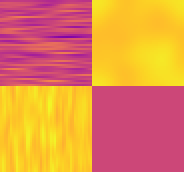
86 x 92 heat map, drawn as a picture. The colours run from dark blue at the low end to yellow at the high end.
It is made of 2 by 2 panels. Panel 1,1: middling, streaked across. Panel 1,2: very high, smooth, faint in contrast. Panel 2,1: very high, streaked downward, faint in contrast. Panel 2,2: middling, flat.
